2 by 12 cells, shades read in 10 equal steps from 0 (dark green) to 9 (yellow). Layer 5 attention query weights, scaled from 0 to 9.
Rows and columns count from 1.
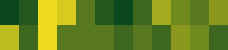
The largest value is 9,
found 2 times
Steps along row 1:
up up down down down down up up down down up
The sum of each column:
7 3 18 11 6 4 2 5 8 9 7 7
